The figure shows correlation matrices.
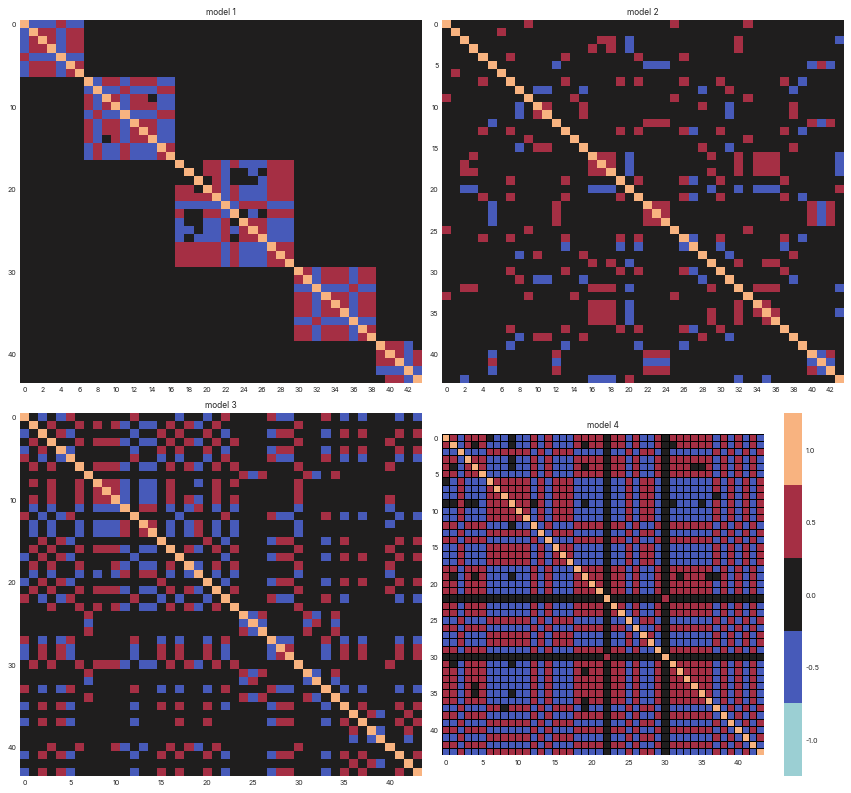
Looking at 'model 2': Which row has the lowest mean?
20
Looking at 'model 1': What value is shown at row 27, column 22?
-0.5
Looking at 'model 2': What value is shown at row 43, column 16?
-0.5
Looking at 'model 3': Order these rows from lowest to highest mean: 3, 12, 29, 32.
12, 32, 29, 3
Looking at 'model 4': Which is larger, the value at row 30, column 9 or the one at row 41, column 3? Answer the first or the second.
the first
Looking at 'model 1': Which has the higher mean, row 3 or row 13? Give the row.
3
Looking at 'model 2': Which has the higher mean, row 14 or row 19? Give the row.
19
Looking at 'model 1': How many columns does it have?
44
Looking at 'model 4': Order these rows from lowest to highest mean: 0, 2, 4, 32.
2, 4, 32, 0
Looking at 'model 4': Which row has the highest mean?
0
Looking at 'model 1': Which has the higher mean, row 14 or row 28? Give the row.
28
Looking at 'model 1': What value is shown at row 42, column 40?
-0.5
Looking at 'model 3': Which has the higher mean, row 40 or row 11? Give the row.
40
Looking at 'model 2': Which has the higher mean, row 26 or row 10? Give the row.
26
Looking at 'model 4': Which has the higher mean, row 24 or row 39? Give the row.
24
